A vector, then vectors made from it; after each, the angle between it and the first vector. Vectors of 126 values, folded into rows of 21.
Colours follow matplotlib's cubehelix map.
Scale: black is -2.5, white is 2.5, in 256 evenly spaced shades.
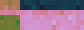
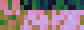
nearly parallel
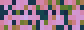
orthogonal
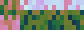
nearly opposite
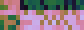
nearly parallel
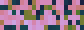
orthogonal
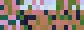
partly opposed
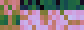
nearly parallel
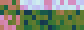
nearly opposite
